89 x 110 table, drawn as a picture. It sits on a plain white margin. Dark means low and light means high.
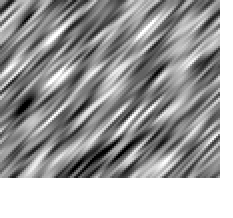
Ninth with the lowest average: bottom middle. Grain: diagonal, up to the right. Slope: none. Histogram: bell-shaped. Odd rows or columns: none.
